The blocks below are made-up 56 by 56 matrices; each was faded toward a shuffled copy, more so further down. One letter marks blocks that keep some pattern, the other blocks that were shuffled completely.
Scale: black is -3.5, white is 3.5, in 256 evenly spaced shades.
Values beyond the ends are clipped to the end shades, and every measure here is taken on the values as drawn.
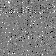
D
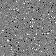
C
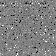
D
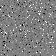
C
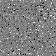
D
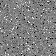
C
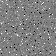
C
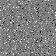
C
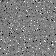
C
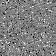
D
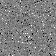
D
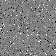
C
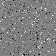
C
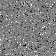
C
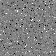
C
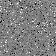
D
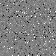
D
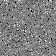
C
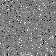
D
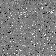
D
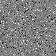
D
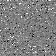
D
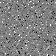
C
